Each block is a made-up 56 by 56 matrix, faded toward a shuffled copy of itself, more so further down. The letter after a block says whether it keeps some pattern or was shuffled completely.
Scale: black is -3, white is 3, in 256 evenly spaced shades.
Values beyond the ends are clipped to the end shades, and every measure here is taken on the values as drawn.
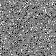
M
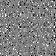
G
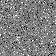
M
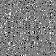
G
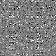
G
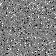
M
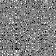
G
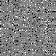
G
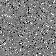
M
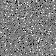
M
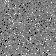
M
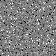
M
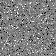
M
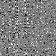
G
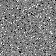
M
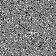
M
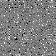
G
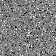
M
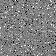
M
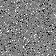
M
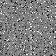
G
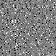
G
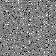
G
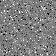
M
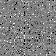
G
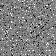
M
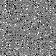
G
